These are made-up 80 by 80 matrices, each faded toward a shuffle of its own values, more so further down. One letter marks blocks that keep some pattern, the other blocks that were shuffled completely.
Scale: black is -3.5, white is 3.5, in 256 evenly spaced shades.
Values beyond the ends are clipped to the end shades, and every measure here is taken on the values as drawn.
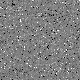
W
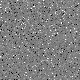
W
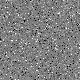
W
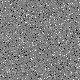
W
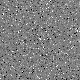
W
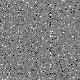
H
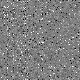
H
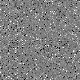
H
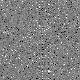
H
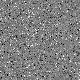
W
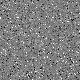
W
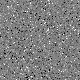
W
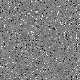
H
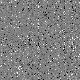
H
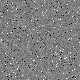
W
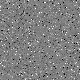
W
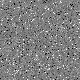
W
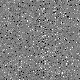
H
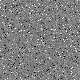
W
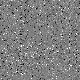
H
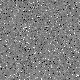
W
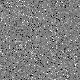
H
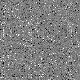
H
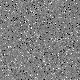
W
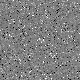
W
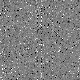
H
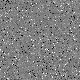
W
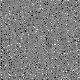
H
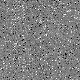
H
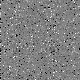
H
